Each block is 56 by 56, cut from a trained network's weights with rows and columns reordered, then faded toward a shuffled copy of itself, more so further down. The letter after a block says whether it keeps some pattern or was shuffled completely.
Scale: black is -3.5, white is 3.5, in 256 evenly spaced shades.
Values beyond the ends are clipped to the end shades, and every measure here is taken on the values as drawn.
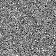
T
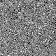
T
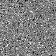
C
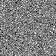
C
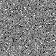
C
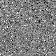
T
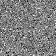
T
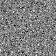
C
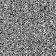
C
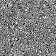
T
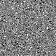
T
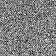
T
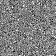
C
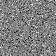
T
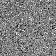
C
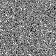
C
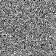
C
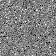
T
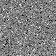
T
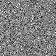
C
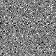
C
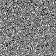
C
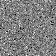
T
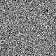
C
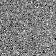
C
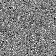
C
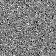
T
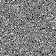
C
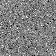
T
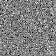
C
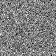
T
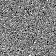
T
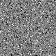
C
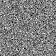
T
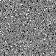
C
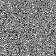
C
